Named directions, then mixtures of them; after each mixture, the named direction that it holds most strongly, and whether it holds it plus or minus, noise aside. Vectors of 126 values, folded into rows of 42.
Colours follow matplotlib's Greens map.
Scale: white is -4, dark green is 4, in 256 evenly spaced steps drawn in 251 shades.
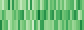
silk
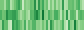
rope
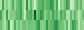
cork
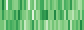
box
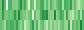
box, plus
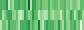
silk, minus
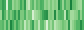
box, plus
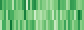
cork, minus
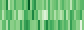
box, minus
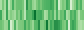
cork, plus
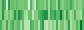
box, plus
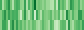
cork, minus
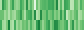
cork, plus
